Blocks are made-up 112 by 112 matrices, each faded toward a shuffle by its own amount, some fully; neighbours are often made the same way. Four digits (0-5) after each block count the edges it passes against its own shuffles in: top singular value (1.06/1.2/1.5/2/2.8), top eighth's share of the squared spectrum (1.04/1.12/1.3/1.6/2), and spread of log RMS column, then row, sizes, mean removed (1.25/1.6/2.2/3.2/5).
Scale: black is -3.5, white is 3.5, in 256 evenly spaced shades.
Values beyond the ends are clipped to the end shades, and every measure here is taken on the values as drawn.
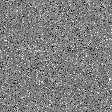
0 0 0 0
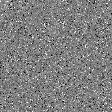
2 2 1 0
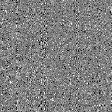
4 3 3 2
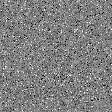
2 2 1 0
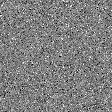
0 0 0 0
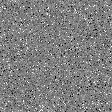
0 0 0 0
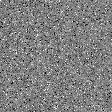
2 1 0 0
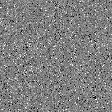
3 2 1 0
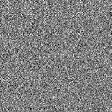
4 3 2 2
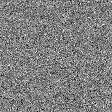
1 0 0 0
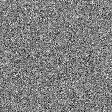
2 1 0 0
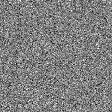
3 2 1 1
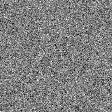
2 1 0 0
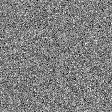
2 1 0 0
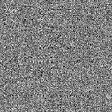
4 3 2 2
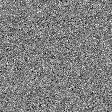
0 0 0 0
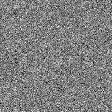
3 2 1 1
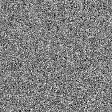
3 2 1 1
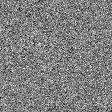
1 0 0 0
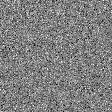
1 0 0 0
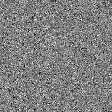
3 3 1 1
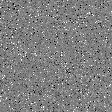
2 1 0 0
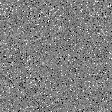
3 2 0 0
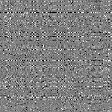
5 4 3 4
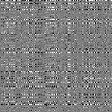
5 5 3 4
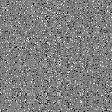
4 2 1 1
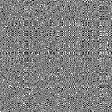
5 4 3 3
